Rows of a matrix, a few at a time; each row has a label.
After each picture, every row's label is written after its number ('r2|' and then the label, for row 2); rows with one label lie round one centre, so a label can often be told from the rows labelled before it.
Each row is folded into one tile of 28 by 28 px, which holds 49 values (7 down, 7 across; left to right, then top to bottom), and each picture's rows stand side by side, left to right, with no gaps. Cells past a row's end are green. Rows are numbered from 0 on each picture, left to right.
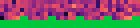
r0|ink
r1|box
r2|box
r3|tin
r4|ink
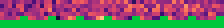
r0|tin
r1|tin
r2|ink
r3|ink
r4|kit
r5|kit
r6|kit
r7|box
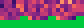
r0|tin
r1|kit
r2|kit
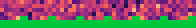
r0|ink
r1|ink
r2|kit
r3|box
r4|tin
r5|kit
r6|ink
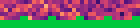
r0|kit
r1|kit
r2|ink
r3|ink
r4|box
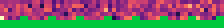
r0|kit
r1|tin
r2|box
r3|tin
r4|ink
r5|ink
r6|box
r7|kit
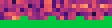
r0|ink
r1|tin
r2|box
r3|box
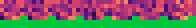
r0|ink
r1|ink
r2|ink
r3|box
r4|kit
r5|tin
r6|ink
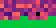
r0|box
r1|box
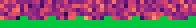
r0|kit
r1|tin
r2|box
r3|kit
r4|tin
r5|ink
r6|kit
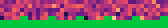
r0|ink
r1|box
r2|box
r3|ink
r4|kit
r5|kit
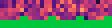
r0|tin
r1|tin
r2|kit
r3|ink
